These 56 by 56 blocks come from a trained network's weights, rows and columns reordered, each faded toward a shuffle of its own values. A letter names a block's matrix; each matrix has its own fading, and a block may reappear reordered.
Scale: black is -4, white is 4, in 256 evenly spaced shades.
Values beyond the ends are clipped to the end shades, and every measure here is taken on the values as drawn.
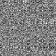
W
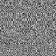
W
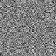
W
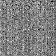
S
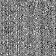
S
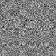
W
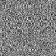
W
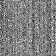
S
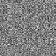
W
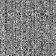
S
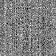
S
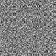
W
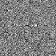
W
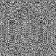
W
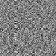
W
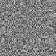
W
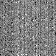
S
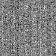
S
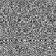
W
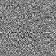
W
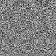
W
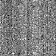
S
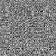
W
